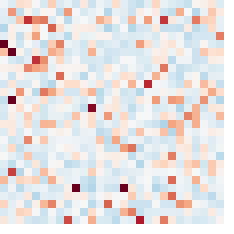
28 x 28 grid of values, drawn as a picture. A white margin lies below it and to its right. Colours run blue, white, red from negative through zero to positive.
Histogram: skewed, a long tail of high values. Ninth with the highest average: top left. Mirror symmetry: none. Calmest part: top middle. Average level on the scale: 50%. Slope: none.
